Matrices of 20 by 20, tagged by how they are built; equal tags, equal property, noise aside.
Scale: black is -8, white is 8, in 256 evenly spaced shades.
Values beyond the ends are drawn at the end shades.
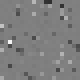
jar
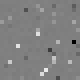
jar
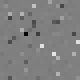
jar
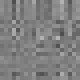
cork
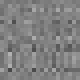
cork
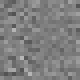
cork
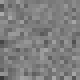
cork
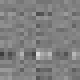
cork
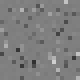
jar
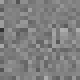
cork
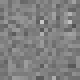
cork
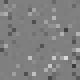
jar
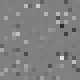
jar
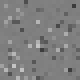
jar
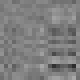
cork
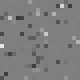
jar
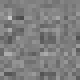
cork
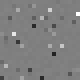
jar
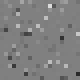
jar
